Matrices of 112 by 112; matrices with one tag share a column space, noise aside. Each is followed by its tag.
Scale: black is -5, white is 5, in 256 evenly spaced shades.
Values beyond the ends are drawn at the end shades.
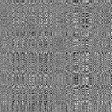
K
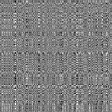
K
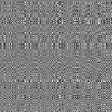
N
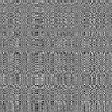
K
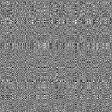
N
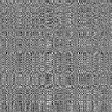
K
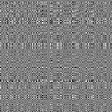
N
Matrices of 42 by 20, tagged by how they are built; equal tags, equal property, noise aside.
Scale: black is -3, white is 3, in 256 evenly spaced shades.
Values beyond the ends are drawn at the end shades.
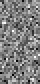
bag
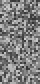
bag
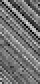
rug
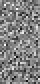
bag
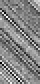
rug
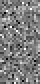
bag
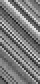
rug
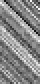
rug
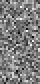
bag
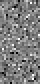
bag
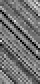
rug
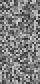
bag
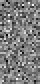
bag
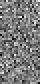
bag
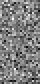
bag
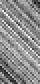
rug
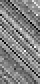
rug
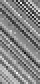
rug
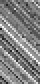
rug
